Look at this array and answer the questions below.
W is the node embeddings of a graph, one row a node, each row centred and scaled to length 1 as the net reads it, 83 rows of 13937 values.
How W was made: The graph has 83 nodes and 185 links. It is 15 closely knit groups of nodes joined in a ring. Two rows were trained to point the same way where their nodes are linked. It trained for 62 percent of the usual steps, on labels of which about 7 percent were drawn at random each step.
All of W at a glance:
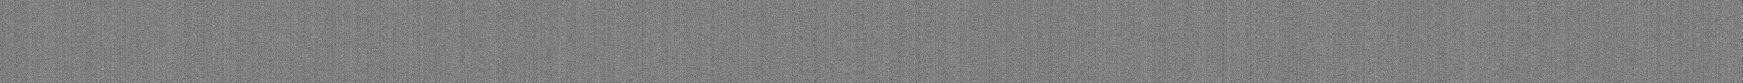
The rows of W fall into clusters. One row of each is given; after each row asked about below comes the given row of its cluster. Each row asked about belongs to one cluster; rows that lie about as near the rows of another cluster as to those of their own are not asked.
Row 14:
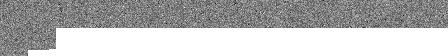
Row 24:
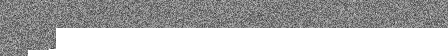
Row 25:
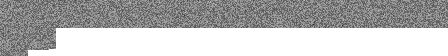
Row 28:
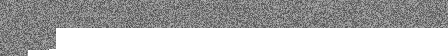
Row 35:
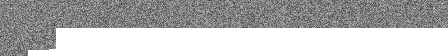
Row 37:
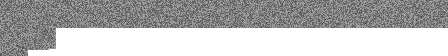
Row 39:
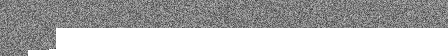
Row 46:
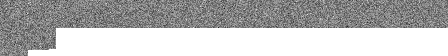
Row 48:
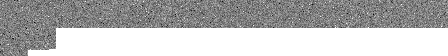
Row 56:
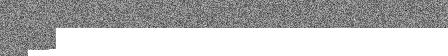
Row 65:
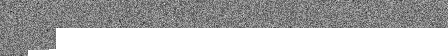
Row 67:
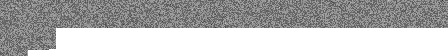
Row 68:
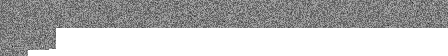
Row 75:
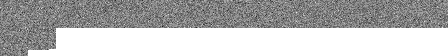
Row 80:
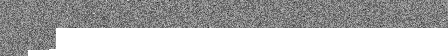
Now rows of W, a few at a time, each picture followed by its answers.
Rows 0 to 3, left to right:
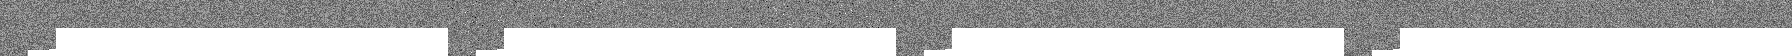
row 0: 67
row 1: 28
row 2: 80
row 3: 25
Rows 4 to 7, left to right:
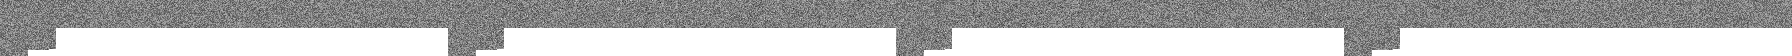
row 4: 25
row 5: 48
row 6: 46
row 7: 24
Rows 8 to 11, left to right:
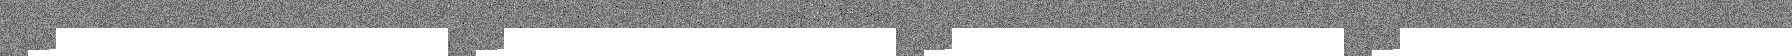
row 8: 37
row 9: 28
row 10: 35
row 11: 56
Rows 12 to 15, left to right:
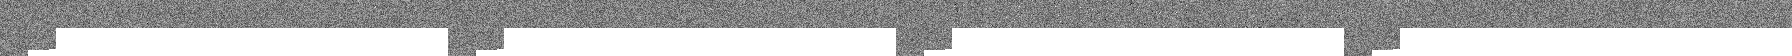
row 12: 25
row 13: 39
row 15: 65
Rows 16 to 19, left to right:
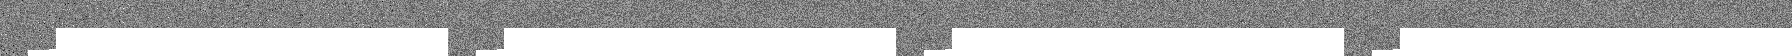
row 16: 56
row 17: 46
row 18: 80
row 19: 46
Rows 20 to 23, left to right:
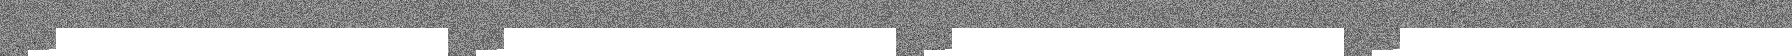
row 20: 37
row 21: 37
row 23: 75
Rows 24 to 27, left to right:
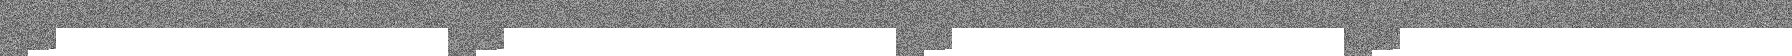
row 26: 39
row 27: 35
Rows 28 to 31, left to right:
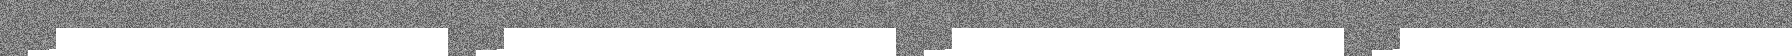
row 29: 24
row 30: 56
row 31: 37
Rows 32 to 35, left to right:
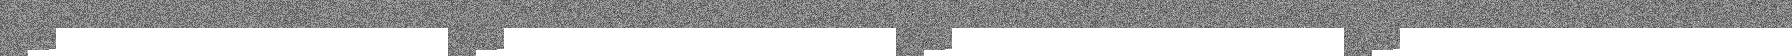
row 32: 67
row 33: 75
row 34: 75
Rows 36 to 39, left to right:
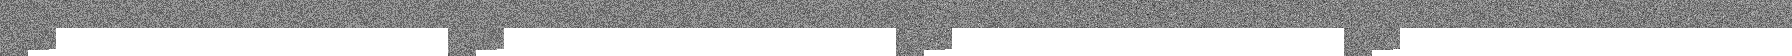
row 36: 37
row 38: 68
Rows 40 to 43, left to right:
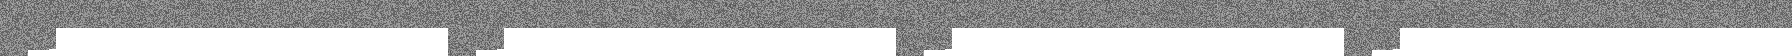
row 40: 28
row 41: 39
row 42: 67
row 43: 46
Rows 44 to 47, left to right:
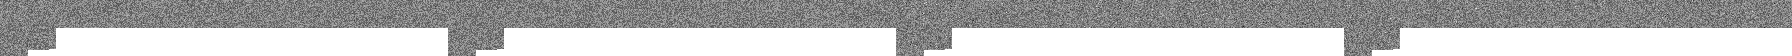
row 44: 75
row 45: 28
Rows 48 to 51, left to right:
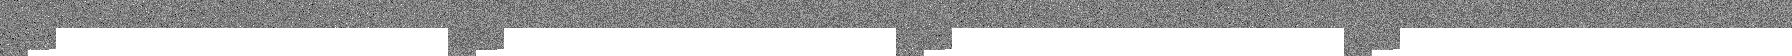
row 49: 14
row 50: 56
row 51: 48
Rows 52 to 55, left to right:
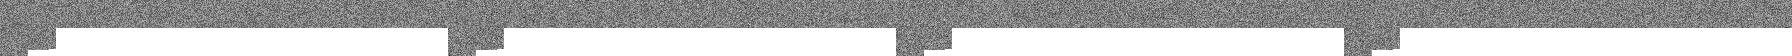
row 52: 24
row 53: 80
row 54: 25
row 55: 24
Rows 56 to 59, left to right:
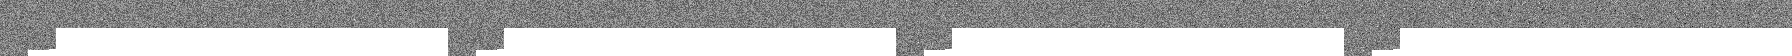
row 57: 80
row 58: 25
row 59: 48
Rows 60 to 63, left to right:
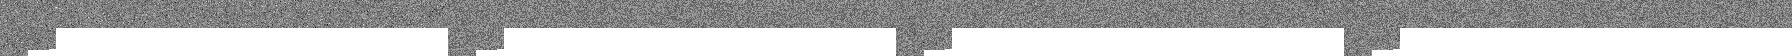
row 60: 14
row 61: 39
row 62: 24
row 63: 68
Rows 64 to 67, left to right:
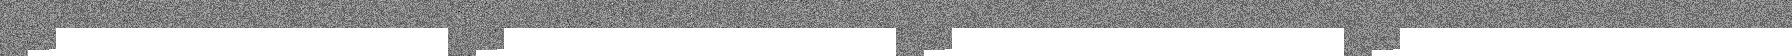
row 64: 56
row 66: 24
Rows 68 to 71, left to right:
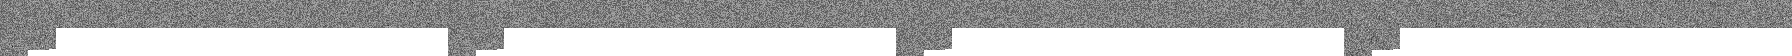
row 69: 68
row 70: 28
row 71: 80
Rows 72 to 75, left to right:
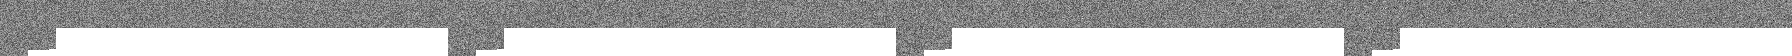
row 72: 14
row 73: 65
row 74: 25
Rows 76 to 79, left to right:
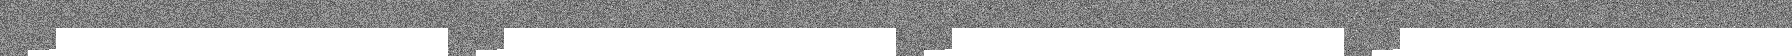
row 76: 67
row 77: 68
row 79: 46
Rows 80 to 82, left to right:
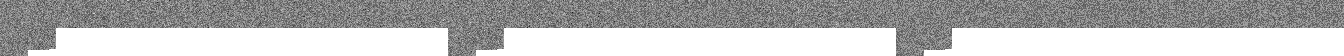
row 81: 80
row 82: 28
